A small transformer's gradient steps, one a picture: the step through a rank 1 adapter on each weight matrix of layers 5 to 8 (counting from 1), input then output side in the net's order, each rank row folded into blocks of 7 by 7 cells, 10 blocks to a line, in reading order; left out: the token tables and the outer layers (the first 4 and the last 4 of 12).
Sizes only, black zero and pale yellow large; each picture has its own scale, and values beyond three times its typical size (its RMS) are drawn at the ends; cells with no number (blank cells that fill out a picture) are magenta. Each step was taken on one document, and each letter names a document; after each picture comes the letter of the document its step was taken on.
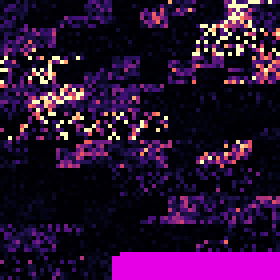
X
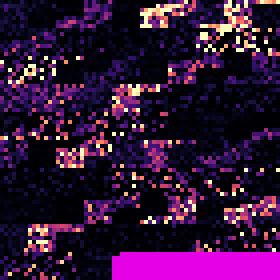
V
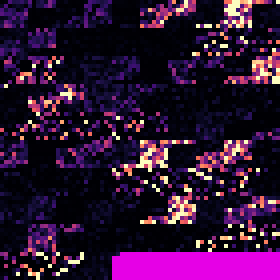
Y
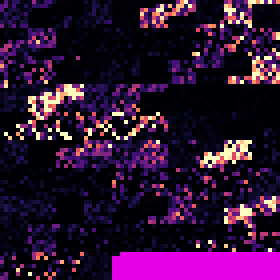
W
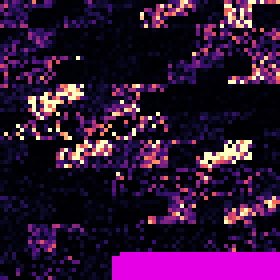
W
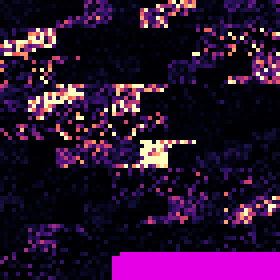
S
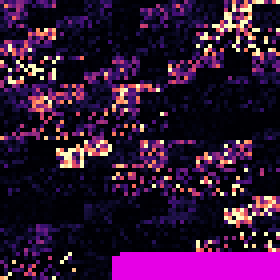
V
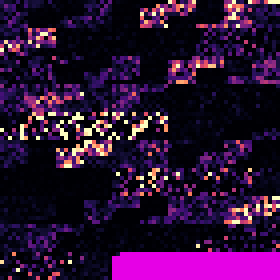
X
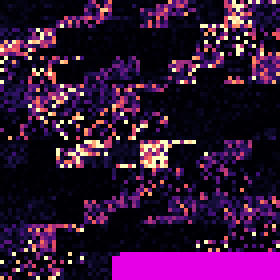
X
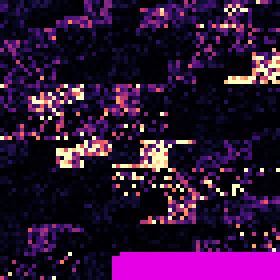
V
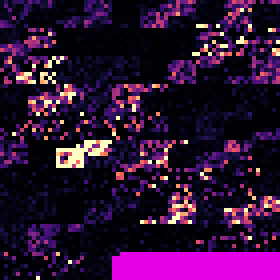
Y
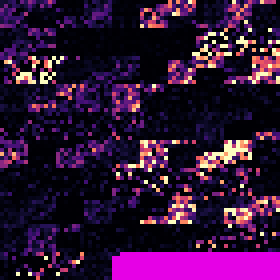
Y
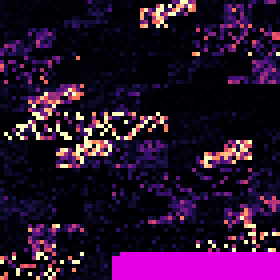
W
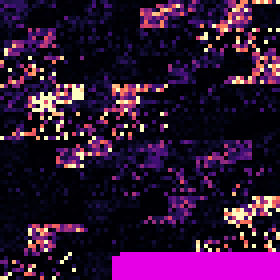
V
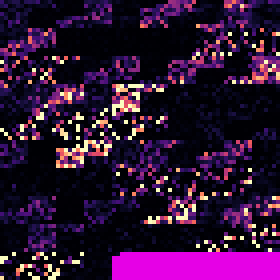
S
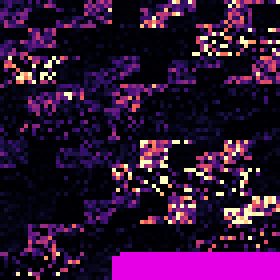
Y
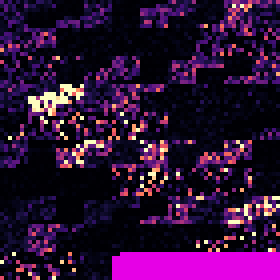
X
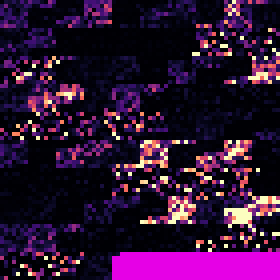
Y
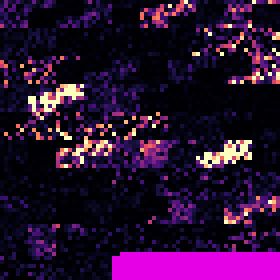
W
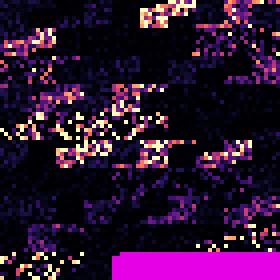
S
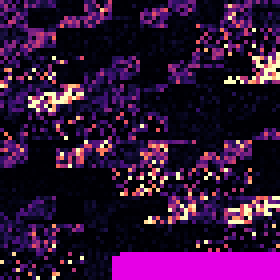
X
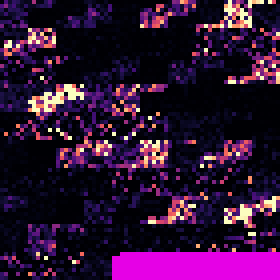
W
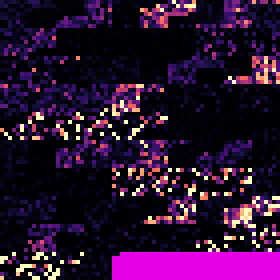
S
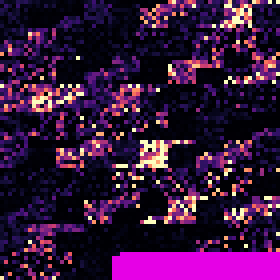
V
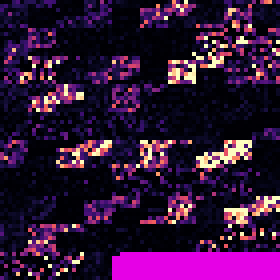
Y
